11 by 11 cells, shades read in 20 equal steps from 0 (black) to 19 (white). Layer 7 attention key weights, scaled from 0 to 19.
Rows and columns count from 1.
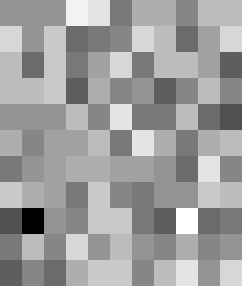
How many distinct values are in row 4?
6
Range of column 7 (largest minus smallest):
8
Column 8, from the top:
13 14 14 7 9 13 11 11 7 10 14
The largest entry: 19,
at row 9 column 9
